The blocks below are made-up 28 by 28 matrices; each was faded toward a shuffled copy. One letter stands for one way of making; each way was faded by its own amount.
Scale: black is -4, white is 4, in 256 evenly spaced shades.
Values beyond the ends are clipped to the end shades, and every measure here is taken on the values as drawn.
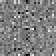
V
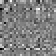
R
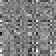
R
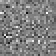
V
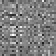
R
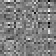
R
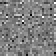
V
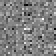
V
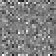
V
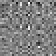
R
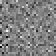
V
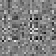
R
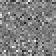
V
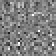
V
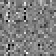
V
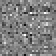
V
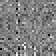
V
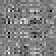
R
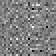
V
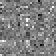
V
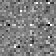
V
